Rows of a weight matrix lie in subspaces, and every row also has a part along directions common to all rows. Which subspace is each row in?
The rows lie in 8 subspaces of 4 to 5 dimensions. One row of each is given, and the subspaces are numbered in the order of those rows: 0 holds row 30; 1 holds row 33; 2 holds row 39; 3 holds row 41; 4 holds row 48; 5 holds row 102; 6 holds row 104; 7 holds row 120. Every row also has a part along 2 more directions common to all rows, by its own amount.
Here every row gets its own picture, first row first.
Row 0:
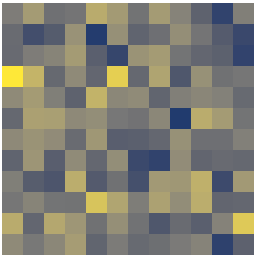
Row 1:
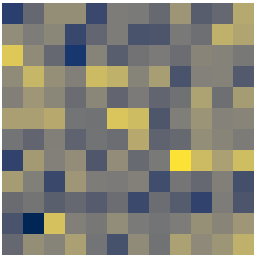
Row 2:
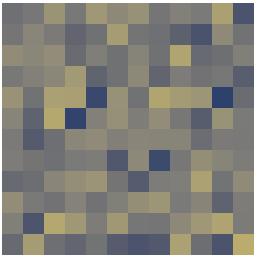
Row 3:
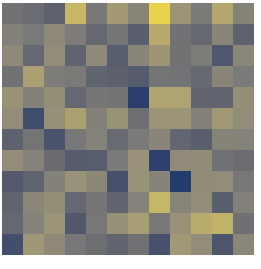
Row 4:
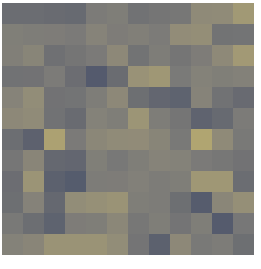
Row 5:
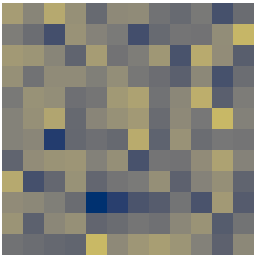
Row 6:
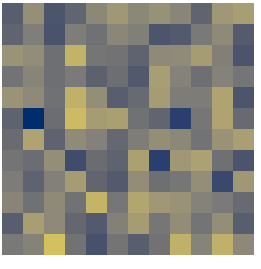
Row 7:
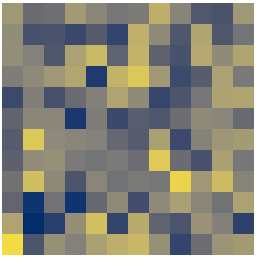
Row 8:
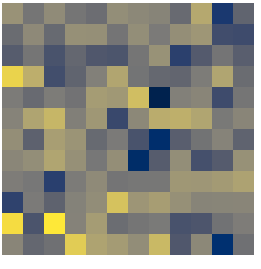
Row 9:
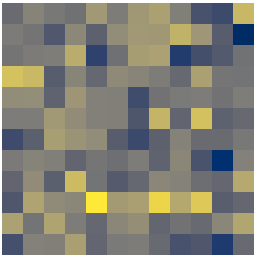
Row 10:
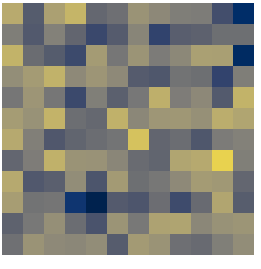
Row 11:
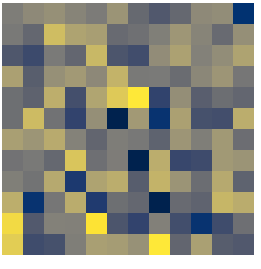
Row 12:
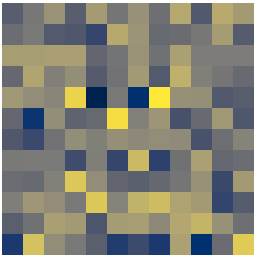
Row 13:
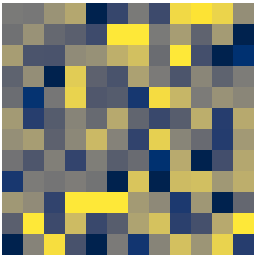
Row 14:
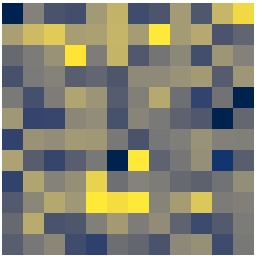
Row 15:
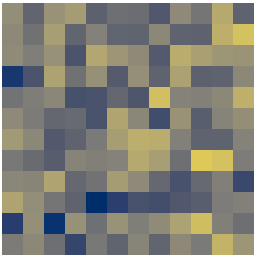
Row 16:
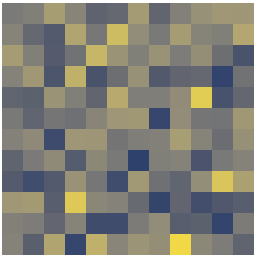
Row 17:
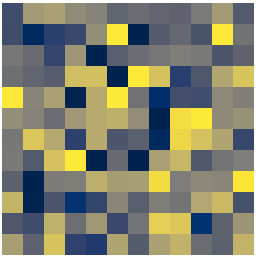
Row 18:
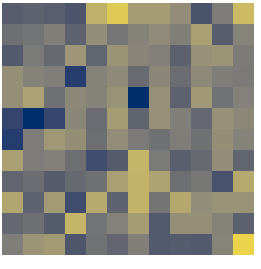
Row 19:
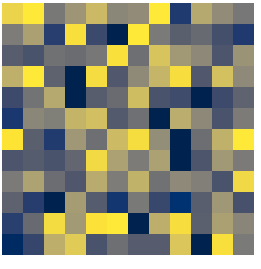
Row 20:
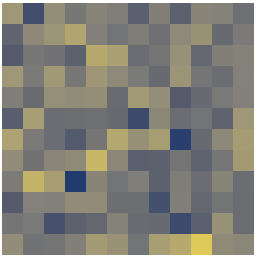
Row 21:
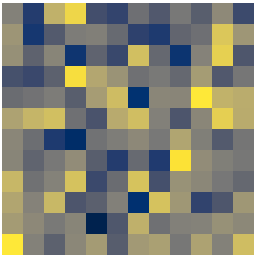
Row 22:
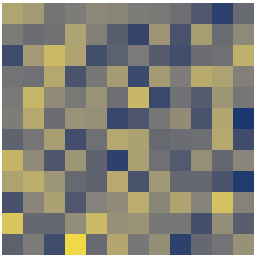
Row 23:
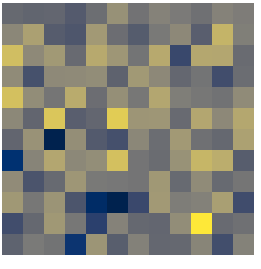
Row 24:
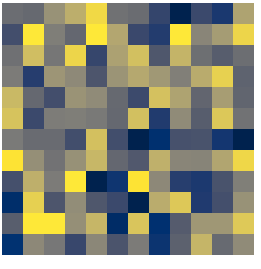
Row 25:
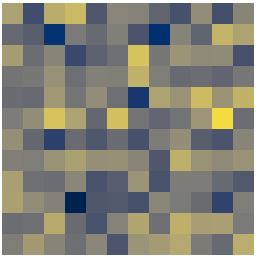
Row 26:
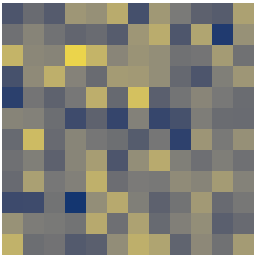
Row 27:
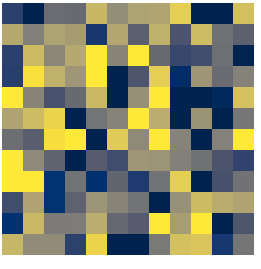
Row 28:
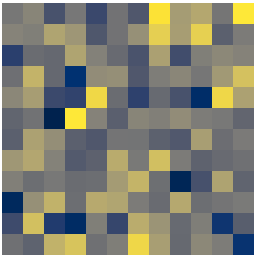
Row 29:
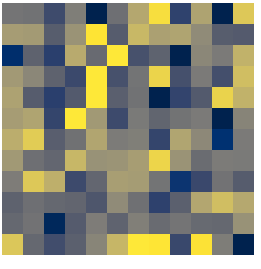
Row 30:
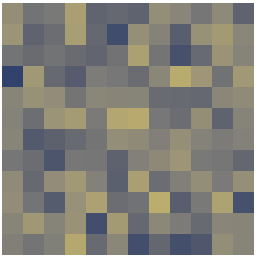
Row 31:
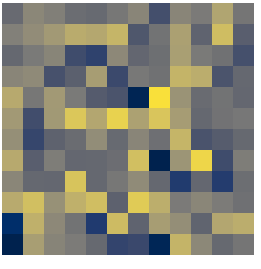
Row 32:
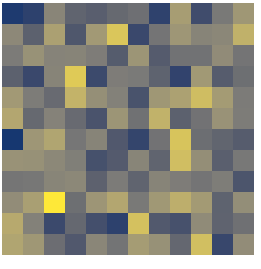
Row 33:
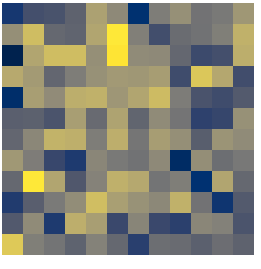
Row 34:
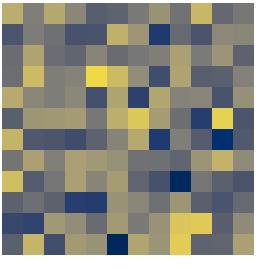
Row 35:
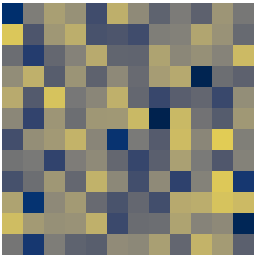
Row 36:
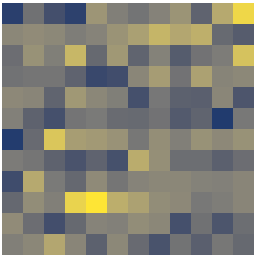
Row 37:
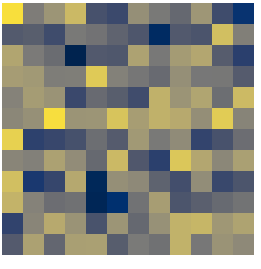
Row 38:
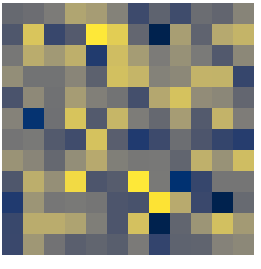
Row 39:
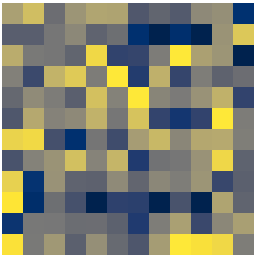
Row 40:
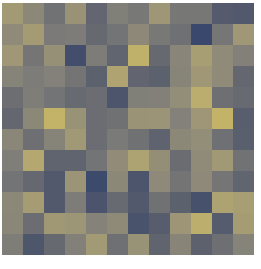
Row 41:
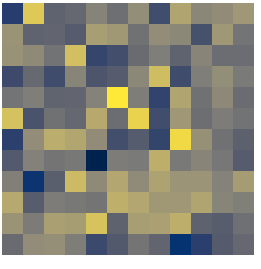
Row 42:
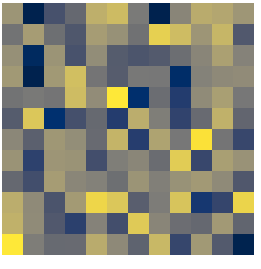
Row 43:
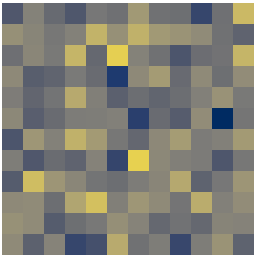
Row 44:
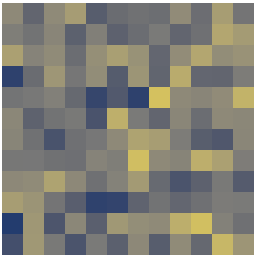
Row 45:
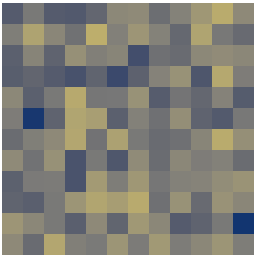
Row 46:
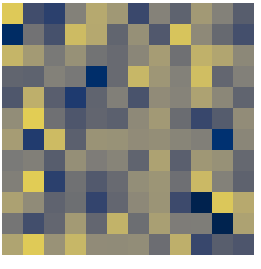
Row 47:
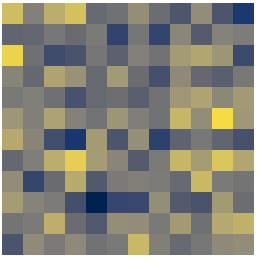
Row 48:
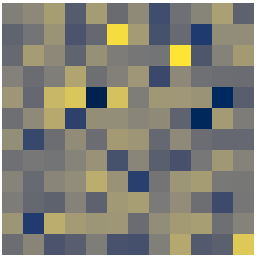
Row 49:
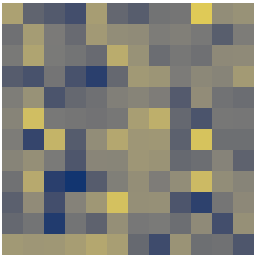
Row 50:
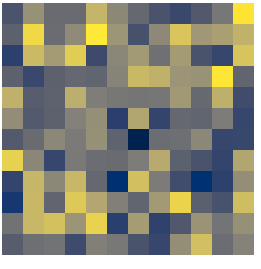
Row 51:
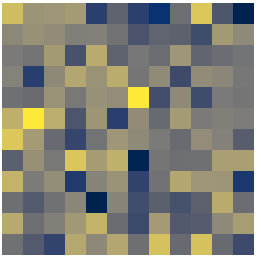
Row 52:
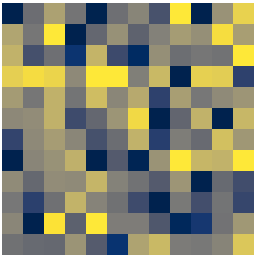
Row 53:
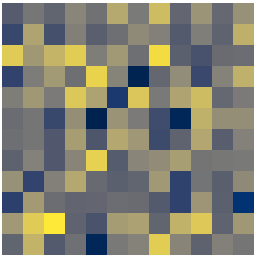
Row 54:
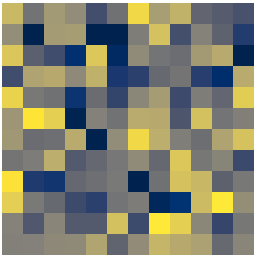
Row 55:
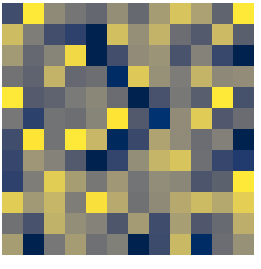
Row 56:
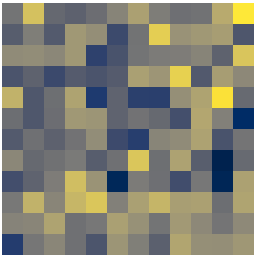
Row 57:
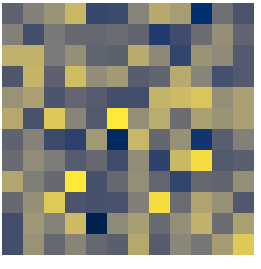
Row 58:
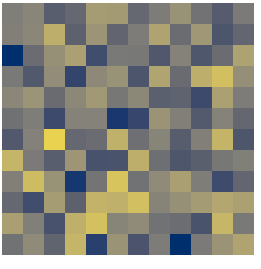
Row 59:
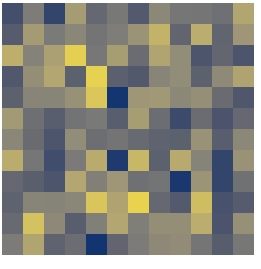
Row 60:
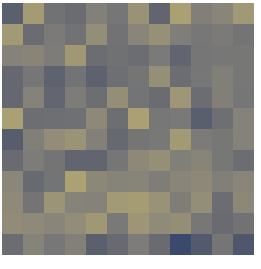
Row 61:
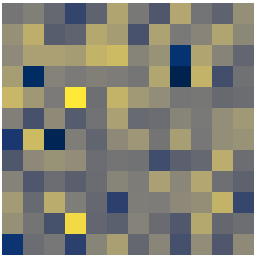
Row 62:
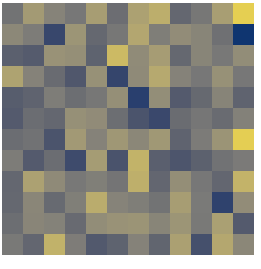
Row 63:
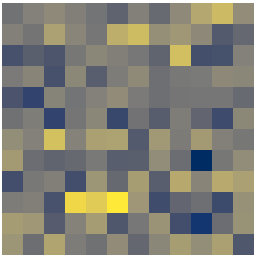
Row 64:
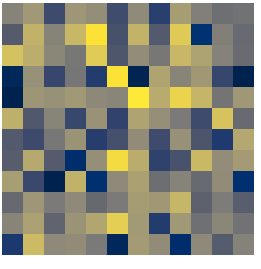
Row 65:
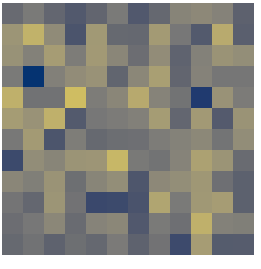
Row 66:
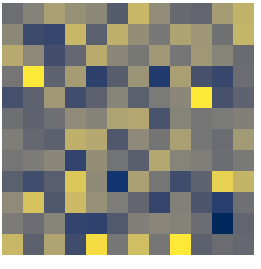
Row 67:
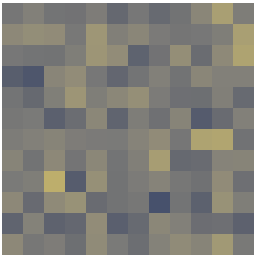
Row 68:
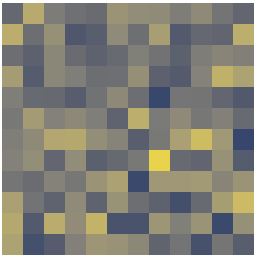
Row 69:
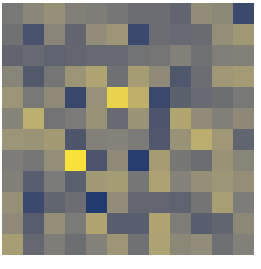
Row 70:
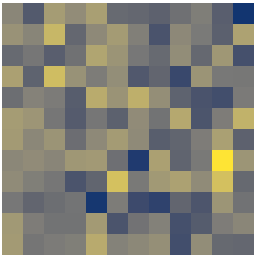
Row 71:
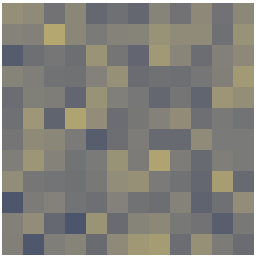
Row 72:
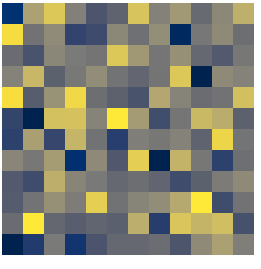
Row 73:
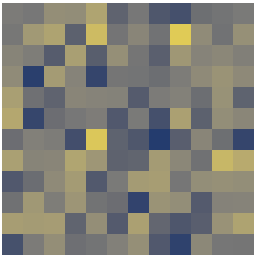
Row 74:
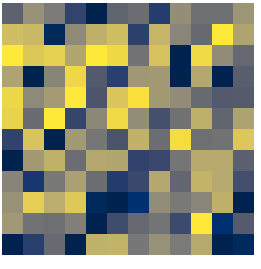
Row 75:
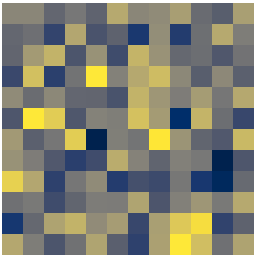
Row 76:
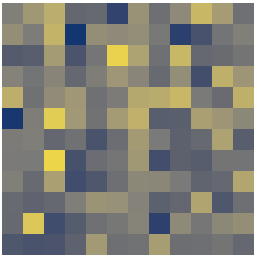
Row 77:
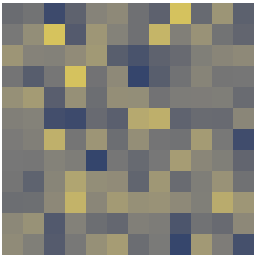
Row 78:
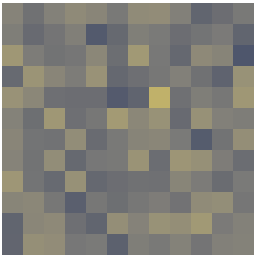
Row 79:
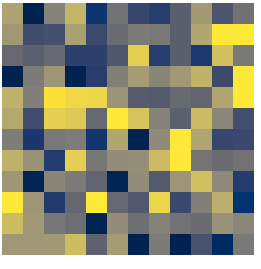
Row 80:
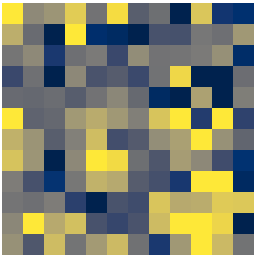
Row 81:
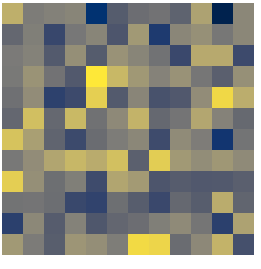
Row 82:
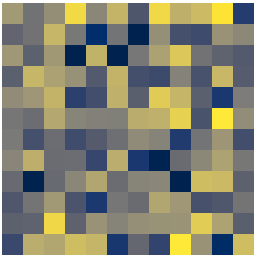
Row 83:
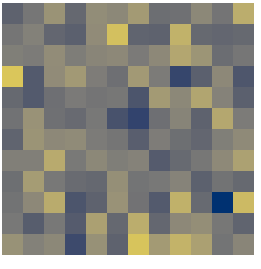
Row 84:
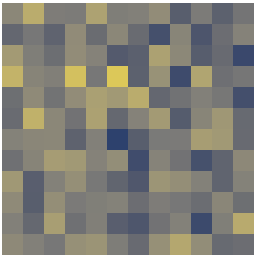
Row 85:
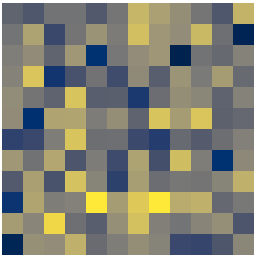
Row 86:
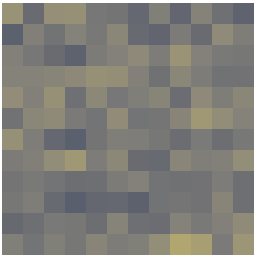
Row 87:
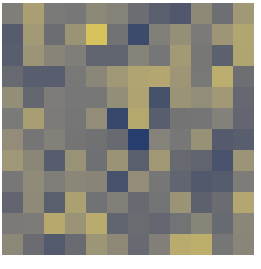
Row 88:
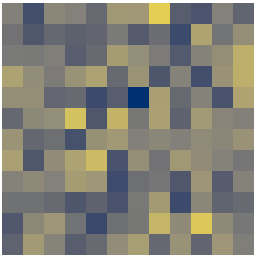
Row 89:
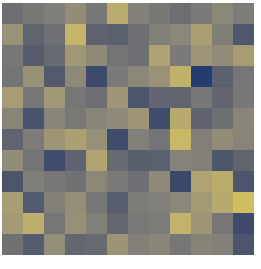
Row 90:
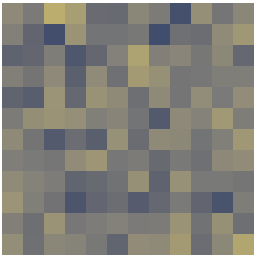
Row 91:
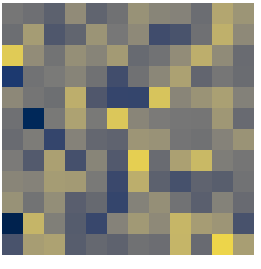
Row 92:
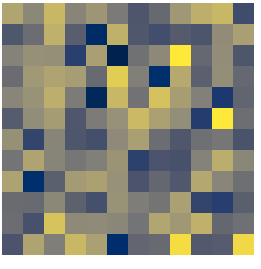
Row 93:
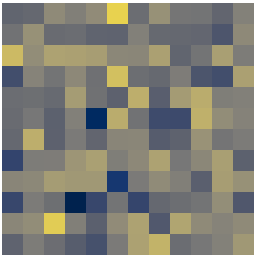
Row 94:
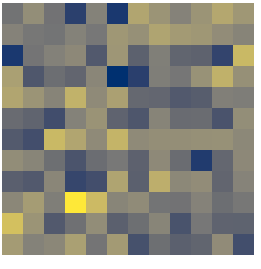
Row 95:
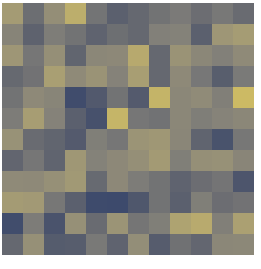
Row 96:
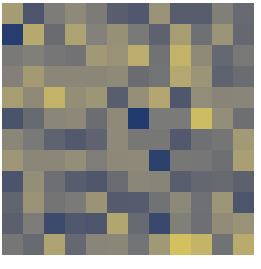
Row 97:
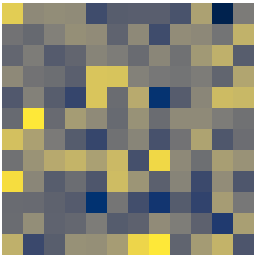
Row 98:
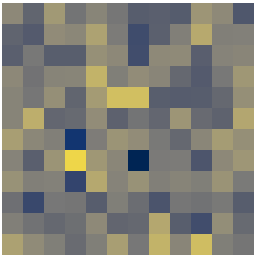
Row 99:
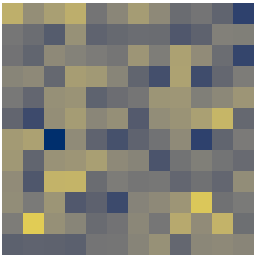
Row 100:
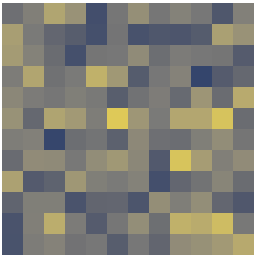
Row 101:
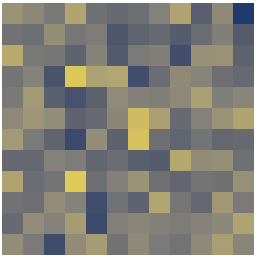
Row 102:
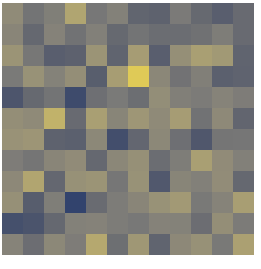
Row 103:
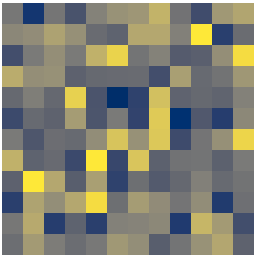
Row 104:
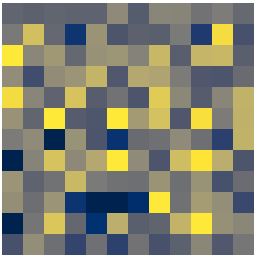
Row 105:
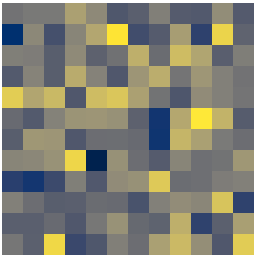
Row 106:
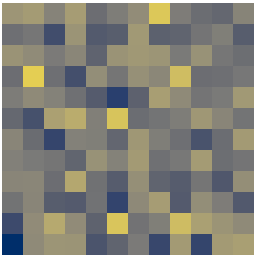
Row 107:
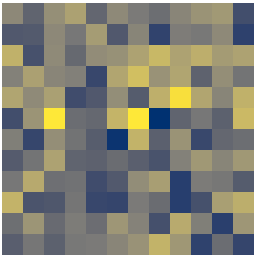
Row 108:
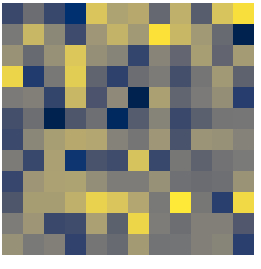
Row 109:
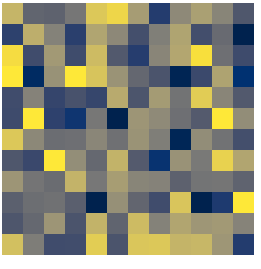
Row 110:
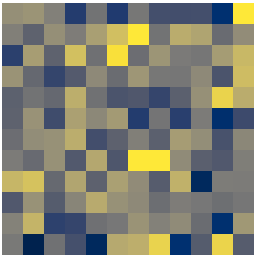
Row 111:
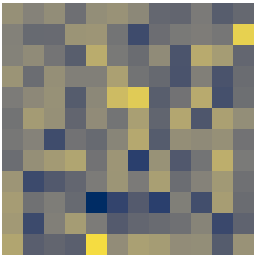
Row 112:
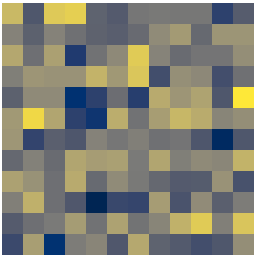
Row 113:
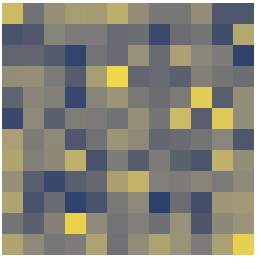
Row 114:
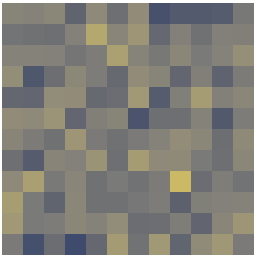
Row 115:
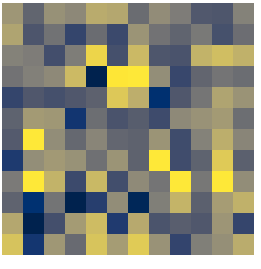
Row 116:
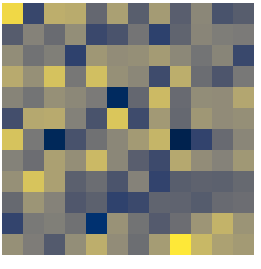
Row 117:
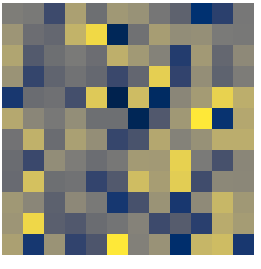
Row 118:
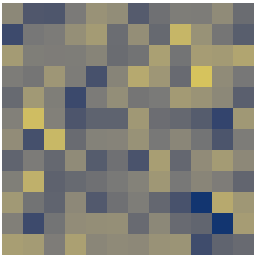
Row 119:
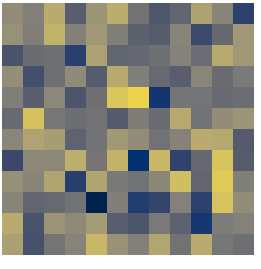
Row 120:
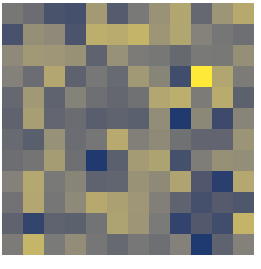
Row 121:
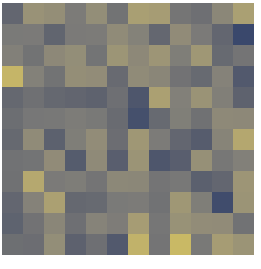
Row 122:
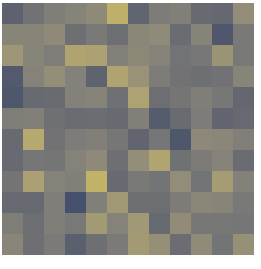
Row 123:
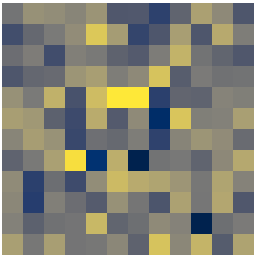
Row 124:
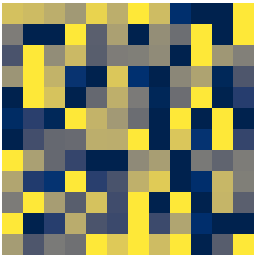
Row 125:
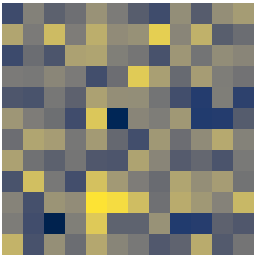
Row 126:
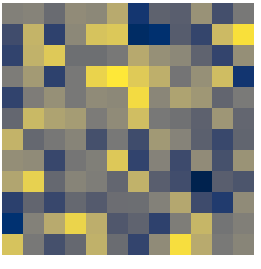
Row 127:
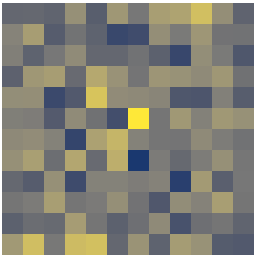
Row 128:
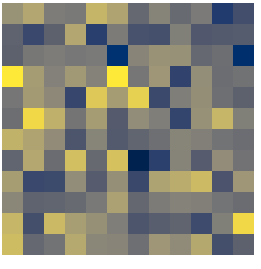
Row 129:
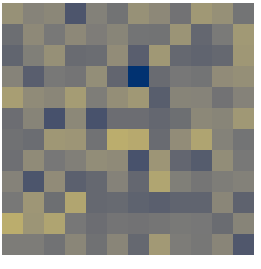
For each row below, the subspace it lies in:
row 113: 6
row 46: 7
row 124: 6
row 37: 5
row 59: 5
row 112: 2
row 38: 1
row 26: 5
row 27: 1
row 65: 6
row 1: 7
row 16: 6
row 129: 5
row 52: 7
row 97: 4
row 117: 4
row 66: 6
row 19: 0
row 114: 4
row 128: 2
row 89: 7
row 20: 3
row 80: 7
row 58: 6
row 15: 2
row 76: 7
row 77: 0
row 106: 0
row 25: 0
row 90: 0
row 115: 5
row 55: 3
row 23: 6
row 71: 4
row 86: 3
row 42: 0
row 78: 1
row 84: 2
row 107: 7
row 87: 1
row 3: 4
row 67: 2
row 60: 3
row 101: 0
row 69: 3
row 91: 2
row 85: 2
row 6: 2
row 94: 5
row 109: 0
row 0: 2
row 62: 0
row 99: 7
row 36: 7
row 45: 2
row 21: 0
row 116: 3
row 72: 7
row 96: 3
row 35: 7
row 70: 1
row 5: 6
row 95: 2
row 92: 4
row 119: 5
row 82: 4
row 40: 3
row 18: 6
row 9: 2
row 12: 4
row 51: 6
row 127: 4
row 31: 5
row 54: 1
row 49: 7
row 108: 0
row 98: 3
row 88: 3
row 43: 4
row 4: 7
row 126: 1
